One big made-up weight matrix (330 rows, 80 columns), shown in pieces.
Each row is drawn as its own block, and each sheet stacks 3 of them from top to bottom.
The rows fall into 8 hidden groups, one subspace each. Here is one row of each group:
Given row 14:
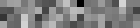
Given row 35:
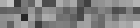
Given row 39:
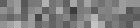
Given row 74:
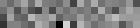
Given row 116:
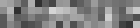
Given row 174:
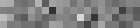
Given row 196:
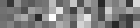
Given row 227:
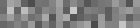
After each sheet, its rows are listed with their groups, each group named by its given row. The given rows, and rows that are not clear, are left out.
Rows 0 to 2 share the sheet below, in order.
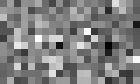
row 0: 116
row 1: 35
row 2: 196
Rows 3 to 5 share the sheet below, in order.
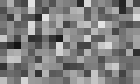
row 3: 227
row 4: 35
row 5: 39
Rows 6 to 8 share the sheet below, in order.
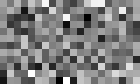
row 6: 74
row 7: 14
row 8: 74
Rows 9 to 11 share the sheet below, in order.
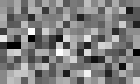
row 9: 74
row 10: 35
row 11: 74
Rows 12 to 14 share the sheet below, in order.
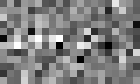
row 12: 116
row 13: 35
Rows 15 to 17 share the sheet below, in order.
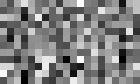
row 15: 14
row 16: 227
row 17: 14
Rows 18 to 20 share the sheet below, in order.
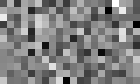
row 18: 116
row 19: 227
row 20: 74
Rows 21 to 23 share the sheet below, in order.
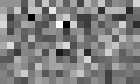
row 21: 74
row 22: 35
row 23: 35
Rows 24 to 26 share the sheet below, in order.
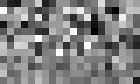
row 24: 39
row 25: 74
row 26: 116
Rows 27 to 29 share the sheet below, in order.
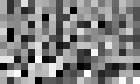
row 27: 227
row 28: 227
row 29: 35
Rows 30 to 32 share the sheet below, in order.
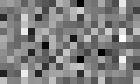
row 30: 14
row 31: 227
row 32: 14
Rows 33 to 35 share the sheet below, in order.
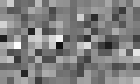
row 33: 174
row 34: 35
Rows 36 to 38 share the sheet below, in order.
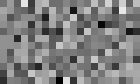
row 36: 227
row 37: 196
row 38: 74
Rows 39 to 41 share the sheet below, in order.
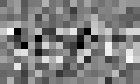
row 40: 35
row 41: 196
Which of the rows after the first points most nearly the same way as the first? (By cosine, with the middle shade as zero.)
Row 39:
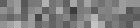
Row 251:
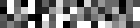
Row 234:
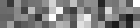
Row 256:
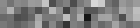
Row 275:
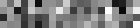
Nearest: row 234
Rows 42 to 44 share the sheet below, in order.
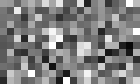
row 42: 196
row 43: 196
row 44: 74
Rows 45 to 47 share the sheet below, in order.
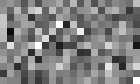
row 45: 74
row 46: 227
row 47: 116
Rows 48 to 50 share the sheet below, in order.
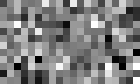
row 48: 39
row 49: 116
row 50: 116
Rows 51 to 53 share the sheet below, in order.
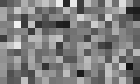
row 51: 39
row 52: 35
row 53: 74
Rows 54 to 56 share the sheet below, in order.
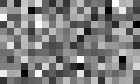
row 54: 116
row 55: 227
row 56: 14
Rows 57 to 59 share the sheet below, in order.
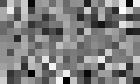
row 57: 227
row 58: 196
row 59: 74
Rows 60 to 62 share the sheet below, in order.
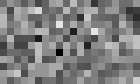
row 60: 74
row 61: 74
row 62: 35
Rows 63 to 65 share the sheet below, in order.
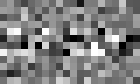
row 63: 14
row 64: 39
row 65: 35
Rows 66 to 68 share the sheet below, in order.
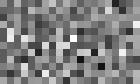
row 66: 116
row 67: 227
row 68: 14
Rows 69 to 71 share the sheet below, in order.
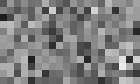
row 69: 174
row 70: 196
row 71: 227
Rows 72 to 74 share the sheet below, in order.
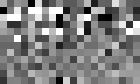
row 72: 35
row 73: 196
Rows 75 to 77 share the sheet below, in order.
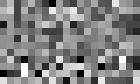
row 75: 116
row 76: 196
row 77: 14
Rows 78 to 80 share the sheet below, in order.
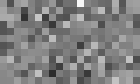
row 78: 14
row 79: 174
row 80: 196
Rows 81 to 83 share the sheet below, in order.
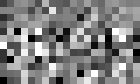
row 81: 174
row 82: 116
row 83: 174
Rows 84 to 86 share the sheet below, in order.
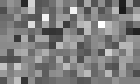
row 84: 227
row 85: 196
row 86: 39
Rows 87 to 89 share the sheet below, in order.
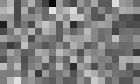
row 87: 116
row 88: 35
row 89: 39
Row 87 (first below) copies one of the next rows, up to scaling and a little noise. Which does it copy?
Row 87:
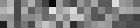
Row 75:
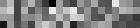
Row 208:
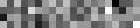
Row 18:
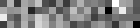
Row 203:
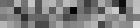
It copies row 75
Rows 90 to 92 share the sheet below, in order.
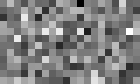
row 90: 14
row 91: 196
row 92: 39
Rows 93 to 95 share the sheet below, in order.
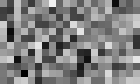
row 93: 116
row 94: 227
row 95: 35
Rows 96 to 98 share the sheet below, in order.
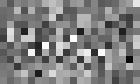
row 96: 196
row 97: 227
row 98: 196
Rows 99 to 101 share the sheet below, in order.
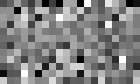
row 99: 196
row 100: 35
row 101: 14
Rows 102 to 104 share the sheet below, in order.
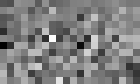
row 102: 174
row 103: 174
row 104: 74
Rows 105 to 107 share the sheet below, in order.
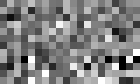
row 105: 35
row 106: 116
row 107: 227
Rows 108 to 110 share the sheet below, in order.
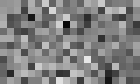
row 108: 74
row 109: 14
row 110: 35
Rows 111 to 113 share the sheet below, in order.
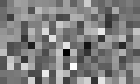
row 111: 35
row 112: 74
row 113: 227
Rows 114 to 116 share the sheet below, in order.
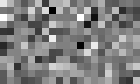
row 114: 174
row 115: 174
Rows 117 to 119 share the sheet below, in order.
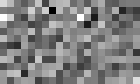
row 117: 174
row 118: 35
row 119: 35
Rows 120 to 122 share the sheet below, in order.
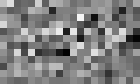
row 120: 174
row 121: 39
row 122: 35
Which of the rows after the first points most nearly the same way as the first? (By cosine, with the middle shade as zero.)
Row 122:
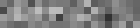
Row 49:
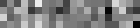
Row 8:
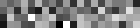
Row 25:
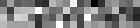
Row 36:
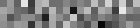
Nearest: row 25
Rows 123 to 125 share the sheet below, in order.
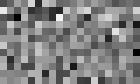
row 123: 35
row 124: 116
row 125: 227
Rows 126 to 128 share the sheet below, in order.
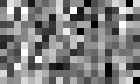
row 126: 227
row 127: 14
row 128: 116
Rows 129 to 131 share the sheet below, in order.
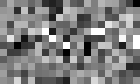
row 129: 196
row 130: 74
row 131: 39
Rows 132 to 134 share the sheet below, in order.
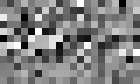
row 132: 14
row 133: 35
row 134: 196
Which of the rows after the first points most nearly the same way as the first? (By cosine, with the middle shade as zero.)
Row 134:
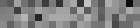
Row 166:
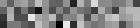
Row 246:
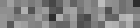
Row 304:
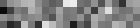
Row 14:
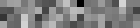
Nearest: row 14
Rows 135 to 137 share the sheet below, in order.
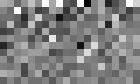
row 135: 196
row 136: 174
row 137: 14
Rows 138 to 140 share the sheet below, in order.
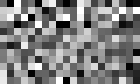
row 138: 35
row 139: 35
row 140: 74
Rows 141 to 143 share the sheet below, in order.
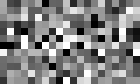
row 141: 39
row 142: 14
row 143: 74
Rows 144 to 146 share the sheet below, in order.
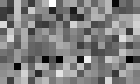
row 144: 116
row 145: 227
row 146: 196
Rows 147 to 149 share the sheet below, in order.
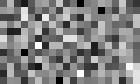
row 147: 14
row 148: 39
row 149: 74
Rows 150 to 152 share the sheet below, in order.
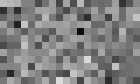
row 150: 39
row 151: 14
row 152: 35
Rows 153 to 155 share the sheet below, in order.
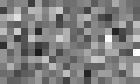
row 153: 35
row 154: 116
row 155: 74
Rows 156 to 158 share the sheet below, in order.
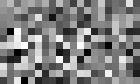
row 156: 196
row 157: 35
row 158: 39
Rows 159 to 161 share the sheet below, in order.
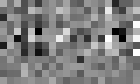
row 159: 116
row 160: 116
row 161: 14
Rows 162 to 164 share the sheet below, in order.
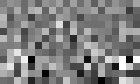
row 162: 74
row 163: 39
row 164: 227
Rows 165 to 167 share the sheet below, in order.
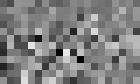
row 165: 174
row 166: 74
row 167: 14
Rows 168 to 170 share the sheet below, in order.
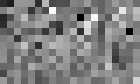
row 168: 174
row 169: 196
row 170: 116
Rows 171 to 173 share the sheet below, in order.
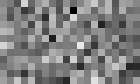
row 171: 227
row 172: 174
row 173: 39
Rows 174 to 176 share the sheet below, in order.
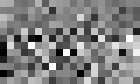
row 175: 74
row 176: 174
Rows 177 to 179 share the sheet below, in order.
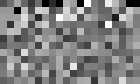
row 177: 196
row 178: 39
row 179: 227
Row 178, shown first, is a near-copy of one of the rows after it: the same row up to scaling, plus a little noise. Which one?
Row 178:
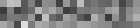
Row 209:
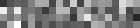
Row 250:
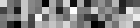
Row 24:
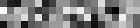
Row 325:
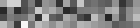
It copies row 325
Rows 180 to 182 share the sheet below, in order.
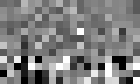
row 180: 39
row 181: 14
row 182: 116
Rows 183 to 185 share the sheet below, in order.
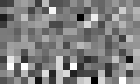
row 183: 174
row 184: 74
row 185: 227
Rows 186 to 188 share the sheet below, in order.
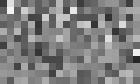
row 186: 227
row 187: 116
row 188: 196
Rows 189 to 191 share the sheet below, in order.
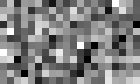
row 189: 116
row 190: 174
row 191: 35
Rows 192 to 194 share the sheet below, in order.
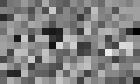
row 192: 174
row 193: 196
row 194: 35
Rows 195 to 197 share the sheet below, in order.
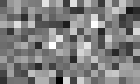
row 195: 39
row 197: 74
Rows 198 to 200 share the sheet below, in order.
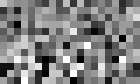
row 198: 39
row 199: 74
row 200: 14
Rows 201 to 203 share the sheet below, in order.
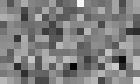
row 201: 14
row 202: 196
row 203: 116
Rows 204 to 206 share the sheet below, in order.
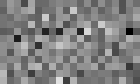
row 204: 227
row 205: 196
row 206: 74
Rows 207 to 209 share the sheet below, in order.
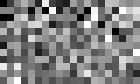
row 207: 174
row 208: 116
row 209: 39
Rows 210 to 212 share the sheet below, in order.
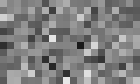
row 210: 174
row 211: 174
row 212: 74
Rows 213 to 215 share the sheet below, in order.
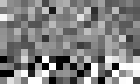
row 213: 174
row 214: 74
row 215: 174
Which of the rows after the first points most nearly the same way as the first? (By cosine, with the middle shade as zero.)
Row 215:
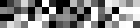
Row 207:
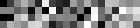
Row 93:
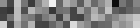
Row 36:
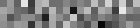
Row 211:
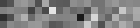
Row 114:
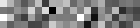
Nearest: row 207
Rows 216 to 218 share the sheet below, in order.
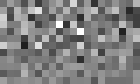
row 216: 74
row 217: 14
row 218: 14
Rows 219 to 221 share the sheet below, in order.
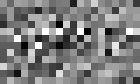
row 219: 74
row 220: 196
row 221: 35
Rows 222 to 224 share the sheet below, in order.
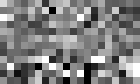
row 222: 174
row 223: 116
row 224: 74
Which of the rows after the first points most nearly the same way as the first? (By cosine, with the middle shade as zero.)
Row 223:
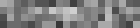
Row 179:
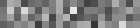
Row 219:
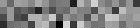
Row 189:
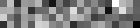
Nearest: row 219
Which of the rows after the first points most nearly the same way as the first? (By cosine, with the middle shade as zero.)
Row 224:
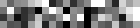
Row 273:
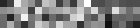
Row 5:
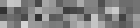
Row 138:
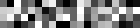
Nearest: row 138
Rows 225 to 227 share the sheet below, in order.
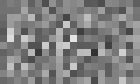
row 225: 74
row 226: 227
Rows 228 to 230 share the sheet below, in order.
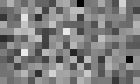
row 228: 14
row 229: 14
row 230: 196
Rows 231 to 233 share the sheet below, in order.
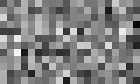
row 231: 116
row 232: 39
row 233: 74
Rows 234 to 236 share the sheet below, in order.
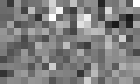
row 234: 196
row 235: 74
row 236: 174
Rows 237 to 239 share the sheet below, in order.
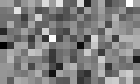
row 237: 196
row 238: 174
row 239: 196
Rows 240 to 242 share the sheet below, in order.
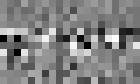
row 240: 227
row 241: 39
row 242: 227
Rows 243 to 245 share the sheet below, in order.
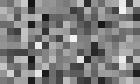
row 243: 227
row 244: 39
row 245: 227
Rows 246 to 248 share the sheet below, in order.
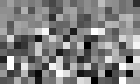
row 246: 196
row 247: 74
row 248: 227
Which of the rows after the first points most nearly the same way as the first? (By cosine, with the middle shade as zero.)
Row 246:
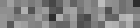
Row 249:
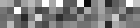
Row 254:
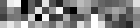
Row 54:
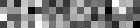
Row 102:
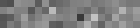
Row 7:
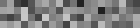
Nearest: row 54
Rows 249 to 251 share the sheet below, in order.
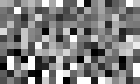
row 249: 196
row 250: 39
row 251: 227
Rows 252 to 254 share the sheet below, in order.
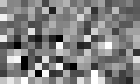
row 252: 174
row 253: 35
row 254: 39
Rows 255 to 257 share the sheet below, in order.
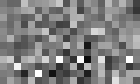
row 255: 39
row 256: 74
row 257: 196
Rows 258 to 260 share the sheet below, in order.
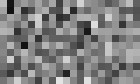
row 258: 227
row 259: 35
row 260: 35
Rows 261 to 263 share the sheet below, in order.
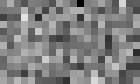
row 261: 14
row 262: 116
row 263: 39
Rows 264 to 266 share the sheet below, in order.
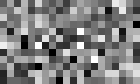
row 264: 116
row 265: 14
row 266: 74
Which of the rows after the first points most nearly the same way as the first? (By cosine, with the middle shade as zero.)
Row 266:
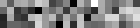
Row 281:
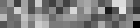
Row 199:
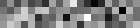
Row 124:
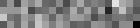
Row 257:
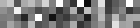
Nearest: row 257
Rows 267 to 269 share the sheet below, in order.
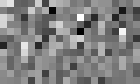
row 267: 174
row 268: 14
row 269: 227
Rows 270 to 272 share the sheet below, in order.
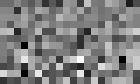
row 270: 196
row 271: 35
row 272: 14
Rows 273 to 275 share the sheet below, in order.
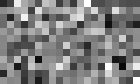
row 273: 35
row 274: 74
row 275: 116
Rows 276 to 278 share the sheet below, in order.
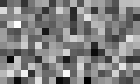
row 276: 39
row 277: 39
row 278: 35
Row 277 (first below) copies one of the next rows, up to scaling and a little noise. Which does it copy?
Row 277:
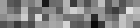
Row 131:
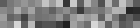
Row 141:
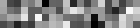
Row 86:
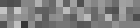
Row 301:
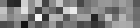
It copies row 141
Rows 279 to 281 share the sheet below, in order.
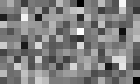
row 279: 14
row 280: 14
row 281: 116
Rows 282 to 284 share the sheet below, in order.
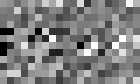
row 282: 196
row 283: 174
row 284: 35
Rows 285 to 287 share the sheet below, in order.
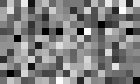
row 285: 227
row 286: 196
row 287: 35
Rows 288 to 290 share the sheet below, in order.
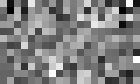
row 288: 227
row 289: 35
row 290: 196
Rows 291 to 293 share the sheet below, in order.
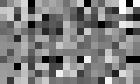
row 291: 227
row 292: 196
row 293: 196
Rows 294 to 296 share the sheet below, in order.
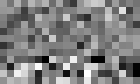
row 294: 74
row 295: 174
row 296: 74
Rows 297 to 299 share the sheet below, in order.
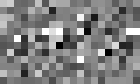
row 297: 174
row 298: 196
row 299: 14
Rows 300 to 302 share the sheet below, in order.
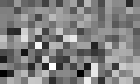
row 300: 196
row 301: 39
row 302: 174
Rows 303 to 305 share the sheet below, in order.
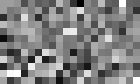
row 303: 14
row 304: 14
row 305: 35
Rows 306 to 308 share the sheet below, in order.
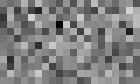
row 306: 74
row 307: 196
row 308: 227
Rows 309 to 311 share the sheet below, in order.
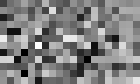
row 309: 174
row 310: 39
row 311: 35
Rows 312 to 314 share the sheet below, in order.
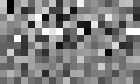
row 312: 227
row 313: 196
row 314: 14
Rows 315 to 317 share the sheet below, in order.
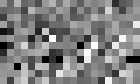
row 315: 116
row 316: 174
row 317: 196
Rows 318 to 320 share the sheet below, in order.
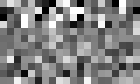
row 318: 14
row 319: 196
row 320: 35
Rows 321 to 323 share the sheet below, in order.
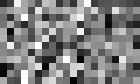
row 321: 35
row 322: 227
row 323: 14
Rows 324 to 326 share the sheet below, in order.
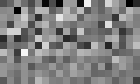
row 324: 196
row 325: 39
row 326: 116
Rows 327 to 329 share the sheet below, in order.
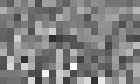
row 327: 35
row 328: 116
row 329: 227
